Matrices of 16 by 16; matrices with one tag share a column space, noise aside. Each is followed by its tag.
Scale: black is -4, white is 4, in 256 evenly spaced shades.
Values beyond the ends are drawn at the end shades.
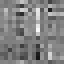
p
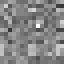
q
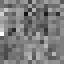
p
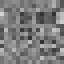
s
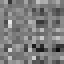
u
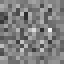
s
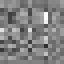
s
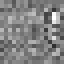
s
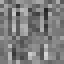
p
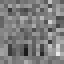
q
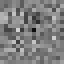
s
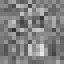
q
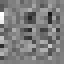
s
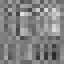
p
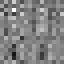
p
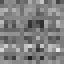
u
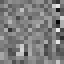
q
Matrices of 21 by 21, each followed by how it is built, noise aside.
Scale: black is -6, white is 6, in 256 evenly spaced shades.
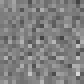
low rank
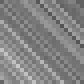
Toeplitz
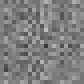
low rank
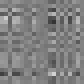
low rank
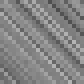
Toeplitz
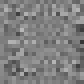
low rank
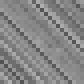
Toeplitz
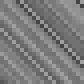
Toeplitz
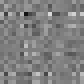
low rank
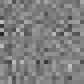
low rank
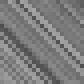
Toeplitz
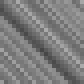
Toeplitz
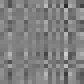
low rank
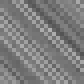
Toeplitz
